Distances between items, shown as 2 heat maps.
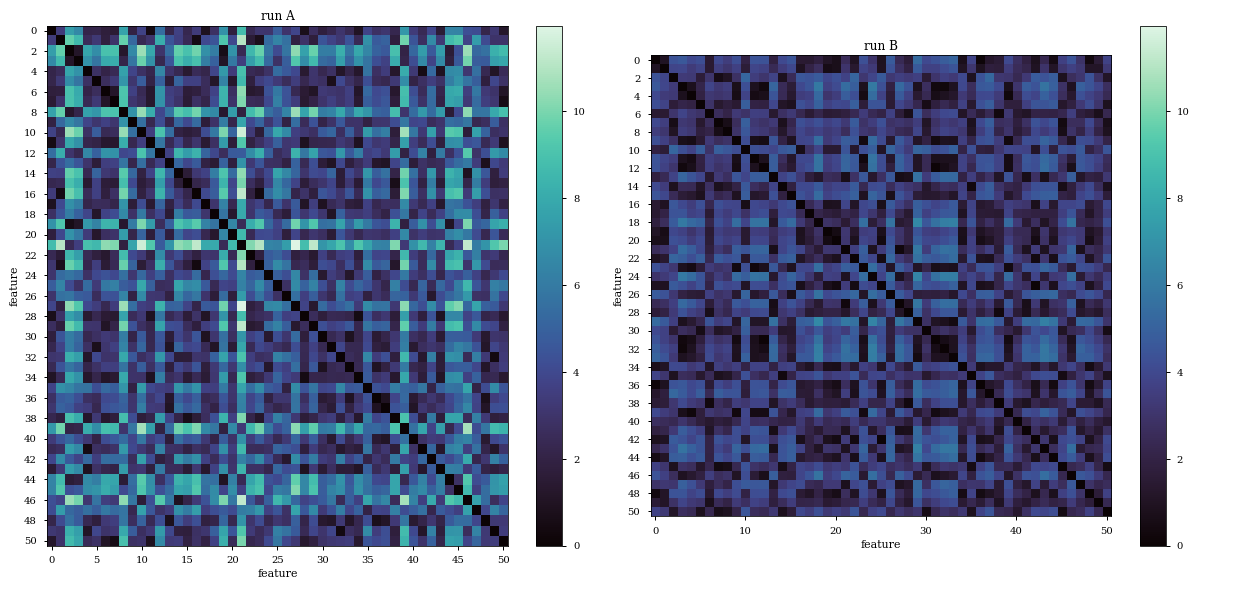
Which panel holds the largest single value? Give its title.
run A
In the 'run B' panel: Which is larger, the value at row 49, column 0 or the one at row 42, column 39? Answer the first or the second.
the second
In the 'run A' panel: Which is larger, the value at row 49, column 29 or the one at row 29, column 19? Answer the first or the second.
the second
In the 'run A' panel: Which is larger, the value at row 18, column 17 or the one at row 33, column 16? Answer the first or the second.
the second
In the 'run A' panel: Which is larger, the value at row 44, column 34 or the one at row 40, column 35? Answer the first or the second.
the first
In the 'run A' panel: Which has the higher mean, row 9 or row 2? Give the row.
2
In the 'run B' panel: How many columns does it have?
51
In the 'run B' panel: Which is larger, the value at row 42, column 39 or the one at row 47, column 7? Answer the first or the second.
the first
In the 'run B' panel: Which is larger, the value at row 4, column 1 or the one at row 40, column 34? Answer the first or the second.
the first
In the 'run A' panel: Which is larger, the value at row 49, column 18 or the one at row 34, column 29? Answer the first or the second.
the first
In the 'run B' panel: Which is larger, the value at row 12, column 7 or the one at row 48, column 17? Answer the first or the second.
the first
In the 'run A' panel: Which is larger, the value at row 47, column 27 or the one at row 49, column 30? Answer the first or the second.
the first
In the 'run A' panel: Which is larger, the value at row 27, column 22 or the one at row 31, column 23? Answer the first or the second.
the second
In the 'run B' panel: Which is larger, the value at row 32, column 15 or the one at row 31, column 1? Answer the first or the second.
the second
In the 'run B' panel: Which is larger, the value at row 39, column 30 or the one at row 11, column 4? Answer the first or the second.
the first
